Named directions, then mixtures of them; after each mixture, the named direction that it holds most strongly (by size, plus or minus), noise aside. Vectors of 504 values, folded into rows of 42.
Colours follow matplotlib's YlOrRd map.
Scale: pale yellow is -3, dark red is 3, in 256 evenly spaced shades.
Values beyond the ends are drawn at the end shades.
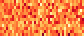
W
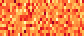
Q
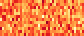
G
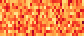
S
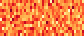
G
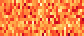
W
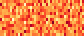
Q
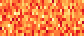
G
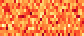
W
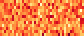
W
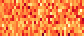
W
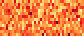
W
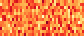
G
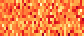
W
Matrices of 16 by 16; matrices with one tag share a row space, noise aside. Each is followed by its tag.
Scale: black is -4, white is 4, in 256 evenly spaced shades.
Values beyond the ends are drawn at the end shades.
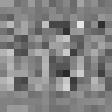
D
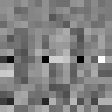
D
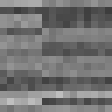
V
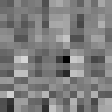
D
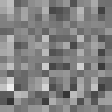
D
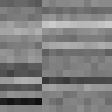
V
